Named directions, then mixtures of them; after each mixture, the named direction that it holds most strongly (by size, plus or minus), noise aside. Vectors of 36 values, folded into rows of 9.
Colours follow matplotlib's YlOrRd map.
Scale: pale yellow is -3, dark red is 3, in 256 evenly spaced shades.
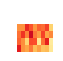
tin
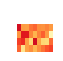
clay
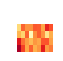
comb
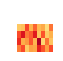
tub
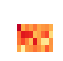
clay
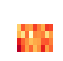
comb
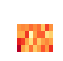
comb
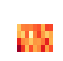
comb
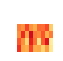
tin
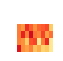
tin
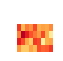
clay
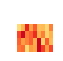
tub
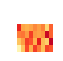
comb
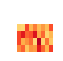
tub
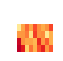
comb
